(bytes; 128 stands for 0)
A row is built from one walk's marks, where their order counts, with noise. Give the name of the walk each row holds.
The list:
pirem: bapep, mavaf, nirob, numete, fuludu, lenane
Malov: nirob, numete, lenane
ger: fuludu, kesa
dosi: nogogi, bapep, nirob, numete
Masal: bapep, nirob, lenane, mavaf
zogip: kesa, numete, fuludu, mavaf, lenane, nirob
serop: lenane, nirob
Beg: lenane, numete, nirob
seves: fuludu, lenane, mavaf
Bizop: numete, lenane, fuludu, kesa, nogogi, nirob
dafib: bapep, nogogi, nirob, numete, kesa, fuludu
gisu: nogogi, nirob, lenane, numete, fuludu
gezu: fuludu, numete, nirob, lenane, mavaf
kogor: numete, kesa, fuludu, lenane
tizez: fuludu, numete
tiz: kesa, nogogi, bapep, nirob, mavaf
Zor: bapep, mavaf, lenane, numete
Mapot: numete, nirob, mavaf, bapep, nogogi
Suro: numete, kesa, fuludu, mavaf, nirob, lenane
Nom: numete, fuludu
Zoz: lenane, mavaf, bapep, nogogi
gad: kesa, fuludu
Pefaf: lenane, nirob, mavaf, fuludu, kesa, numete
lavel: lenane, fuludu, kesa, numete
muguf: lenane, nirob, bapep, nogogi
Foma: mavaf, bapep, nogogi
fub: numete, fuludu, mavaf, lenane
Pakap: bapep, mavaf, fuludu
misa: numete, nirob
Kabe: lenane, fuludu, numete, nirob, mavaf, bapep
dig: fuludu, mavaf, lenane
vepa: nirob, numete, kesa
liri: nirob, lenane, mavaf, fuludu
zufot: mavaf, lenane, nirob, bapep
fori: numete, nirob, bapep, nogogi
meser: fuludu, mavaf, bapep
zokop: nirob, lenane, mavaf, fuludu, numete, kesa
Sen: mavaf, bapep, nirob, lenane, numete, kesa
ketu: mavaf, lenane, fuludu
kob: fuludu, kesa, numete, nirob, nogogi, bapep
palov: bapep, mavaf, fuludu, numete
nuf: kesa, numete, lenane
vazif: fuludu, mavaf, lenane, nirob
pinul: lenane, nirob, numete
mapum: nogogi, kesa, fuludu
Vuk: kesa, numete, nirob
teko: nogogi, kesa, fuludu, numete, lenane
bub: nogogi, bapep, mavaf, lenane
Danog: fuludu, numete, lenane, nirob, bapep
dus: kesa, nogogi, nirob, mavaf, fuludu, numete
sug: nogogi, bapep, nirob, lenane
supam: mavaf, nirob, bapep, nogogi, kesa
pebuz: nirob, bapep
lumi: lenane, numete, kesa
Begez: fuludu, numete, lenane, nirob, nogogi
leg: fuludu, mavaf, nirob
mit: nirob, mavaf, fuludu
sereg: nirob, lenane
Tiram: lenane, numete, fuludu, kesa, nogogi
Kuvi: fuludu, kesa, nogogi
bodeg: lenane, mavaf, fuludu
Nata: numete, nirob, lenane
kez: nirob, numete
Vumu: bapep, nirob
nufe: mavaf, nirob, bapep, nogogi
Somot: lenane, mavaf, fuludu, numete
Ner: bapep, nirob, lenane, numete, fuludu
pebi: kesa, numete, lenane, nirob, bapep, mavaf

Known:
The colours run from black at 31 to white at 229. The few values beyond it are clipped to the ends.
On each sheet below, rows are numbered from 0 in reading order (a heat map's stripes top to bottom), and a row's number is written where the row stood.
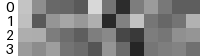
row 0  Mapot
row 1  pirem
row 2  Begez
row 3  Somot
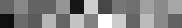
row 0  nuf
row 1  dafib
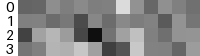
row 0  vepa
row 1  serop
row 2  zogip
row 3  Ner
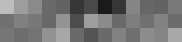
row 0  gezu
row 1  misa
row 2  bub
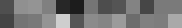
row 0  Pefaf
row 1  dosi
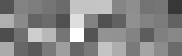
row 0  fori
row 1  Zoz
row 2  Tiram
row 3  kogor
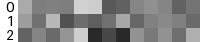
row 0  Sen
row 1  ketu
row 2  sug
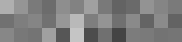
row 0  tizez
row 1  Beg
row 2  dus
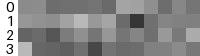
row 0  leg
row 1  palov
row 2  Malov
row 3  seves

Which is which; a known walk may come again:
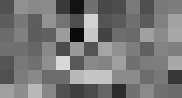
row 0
Pefaf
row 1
pebi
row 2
nuf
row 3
pinul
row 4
dosi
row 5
fori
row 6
zokop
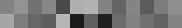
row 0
Danog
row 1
Masal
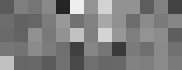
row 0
muguf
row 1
kez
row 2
lumi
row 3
bodeg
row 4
seves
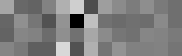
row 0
Zor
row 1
Vuk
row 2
ger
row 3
Vumu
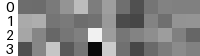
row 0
Pakap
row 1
Begez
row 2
Foma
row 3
lavel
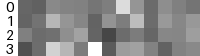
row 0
vepa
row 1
Nom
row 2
bub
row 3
Tiram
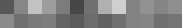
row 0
fub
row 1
mit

